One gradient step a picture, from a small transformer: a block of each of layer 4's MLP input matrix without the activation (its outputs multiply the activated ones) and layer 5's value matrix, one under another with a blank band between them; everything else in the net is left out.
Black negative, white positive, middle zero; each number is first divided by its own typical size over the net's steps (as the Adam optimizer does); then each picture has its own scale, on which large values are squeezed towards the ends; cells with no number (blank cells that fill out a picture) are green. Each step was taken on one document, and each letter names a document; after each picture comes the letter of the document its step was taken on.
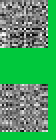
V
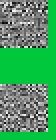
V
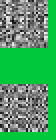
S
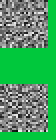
S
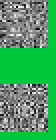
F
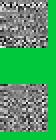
F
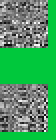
V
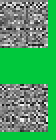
V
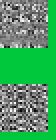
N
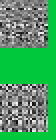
S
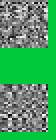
N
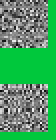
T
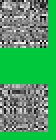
T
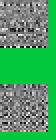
F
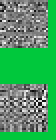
F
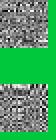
T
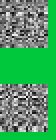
S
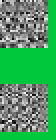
S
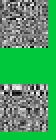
T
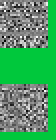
F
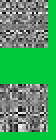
S
